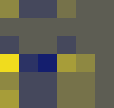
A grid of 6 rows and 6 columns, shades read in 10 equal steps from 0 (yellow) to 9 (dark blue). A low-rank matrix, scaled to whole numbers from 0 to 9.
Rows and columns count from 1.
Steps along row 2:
same same same same same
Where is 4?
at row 1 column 1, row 4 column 5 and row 5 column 1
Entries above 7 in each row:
0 0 0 2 0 0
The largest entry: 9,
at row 4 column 3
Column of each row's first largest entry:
2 1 1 3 2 2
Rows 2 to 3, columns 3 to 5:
6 6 6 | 6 7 6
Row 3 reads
7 6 6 7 6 6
